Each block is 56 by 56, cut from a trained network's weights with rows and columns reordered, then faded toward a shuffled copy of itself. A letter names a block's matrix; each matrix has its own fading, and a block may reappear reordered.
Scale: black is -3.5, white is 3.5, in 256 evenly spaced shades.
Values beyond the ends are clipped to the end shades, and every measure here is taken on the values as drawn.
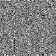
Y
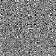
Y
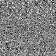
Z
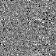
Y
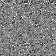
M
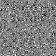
M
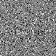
Z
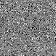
Z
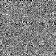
Y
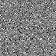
M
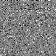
M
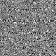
Z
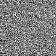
Y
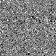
Z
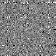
Y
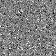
M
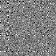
Y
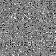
M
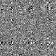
Y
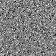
Z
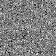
Z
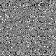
M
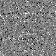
M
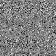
Z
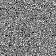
Z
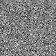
Z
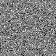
Z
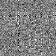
Y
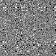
Y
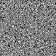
Z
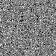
Z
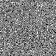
Z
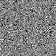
Z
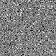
Z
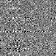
Y
